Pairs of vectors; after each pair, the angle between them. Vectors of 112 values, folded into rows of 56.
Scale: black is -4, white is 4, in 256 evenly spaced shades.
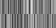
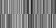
nearly opposite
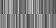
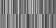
nearly parallel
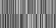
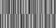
partly aligned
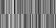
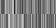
nearly parallel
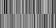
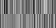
nearly parallel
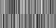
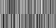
nearly parallel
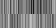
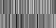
partly opposed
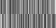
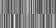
partly opposed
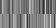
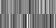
nearly opposite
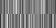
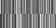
orthogonal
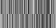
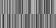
partly aligned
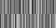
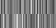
partly aligned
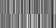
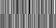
partly aligned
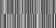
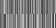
nearly parallel
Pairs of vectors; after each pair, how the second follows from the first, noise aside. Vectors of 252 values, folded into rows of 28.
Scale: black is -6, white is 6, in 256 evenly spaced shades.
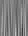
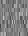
shuffled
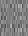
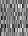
scaled up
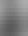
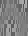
sign-scrambled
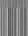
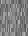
shuffled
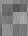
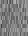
shuffled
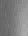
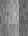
wrapped around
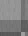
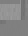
partly zeroed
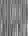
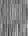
copied
